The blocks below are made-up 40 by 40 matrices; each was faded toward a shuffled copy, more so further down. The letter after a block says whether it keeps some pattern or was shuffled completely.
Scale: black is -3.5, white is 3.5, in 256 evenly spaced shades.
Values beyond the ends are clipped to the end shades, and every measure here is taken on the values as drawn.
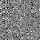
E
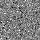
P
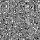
E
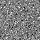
P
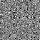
E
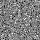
P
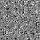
E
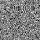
E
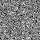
P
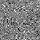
E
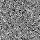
P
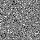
P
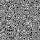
E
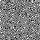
E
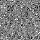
E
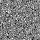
P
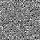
E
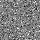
P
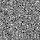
E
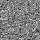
E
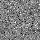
P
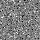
P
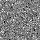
P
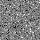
P
